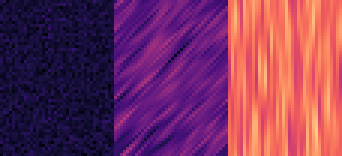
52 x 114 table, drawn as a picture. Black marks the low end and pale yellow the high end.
The table splits into one row of 3 panels. Panel 1,1: very low, fine-grained, faint in contrast. Panel 1,2: low, slanting up to the right. Panel 1,3: high, streaked downward.
